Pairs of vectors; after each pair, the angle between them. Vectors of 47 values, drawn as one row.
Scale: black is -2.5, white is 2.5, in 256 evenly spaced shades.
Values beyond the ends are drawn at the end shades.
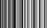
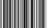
orthogonal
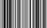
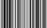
nearly parallel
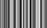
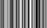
nearly opposite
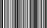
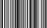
nearly parallel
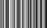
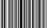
partly opposed
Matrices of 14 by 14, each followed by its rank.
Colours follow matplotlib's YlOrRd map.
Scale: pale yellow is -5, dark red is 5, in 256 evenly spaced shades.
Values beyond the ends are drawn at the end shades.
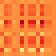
one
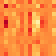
two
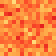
full rank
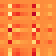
one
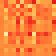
two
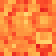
three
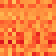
three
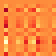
one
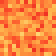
full rank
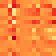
two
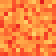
full rank
